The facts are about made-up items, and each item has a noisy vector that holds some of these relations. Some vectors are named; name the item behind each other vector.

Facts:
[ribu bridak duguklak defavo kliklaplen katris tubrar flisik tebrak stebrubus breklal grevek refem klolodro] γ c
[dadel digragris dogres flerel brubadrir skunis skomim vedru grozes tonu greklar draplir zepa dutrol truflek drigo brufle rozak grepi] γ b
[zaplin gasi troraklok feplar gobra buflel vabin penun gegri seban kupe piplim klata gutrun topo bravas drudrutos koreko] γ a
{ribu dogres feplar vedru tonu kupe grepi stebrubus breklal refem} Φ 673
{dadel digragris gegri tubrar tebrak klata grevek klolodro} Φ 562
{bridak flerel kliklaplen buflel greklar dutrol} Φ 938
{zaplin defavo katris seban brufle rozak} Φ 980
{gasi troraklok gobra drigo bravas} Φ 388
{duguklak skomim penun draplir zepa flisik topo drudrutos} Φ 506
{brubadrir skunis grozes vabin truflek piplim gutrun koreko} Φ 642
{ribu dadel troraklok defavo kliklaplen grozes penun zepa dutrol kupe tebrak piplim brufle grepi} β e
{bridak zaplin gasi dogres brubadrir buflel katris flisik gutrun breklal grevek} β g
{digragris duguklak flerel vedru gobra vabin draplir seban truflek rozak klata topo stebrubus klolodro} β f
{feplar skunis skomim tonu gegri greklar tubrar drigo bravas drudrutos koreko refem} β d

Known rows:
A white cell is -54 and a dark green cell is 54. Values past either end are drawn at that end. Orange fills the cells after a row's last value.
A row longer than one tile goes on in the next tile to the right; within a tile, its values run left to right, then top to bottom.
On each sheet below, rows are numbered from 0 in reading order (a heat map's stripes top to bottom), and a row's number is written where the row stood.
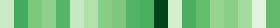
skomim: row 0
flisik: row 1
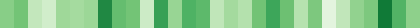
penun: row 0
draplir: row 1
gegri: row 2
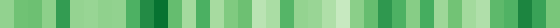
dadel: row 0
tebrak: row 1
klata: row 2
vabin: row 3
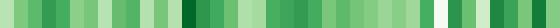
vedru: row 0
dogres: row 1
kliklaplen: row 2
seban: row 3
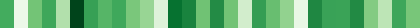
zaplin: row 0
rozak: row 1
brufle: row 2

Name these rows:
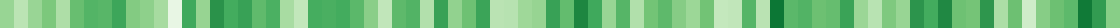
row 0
gobra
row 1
gasi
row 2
dutrol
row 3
zepa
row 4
refem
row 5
buflel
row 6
gutrun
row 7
piplim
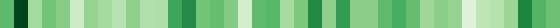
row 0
duguklak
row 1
flerel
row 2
skunis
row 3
drudrutos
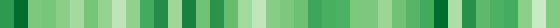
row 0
klolodro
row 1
bridak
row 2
truflek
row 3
breklal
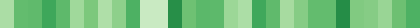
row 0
digragris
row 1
greklar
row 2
grepi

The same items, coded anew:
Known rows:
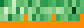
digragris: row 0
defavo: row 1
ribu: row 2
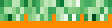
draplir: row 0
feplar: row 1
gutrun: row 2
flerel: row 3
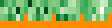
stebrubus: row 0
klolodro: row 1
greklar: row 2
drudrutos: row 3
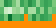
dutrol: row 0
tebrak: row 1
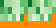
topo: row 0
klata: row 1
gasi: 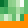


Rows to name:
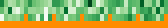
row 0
seban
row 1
penun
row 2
gegri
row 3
brubadrir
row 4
dadel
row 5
duguklak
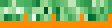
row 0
brufle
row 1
vedru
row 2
skomim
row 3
flisik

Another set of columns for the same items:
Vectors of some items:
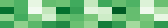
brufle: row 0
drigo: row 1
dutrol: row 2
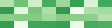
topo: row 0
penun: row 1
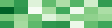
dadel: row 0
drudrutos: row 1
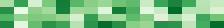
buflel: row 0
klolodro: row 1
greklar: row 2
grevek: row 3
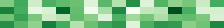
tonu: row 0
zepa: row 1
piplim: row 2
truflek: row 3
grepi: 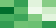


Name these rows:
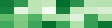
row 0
ribu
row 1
tebrak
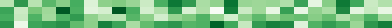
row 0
klata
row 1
dogres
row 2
draplir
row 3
refem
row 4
duguklak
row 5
zaplin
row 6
defavo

